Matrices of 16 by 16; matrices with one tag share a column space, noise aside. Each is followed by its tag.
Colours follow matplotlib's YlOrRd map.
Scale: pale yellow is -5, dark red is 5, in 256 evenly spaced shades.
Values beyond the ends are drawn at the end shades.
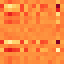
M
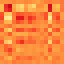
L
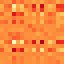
M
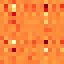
M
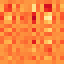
L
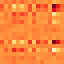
M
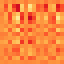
L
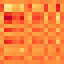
L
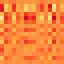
L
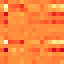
M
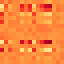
M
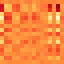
L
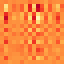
L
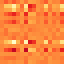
M
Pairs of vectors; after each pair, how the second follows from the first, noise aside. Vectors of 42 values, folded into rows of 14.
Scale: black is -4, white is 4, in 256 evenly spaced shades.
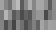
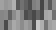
reversed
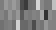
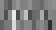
shuffled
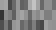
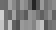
negated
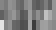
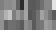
reversed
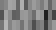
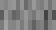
shrunk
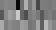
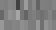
shrunk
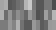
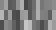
reversed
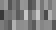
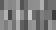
reversed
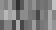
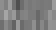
shrunk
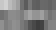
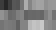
negated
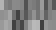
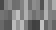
negated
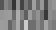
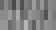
shrunk
